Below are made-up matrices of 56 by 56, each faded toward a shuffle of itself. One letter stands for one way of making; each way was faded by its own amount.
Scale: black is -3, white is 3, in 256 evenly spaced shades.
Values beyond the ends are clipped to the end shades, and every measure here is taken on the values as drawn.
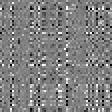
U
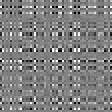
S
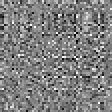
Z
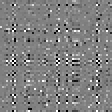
U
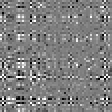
U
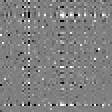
U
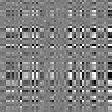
S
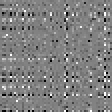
U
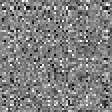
Z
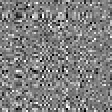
Z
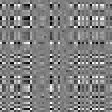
S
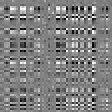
S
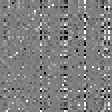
U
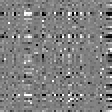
U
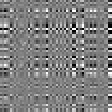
S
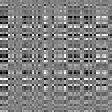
S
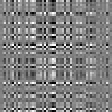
S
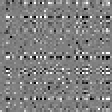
U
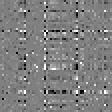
U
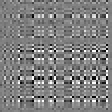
S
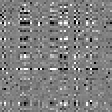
U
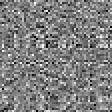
Z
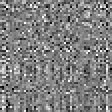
Z
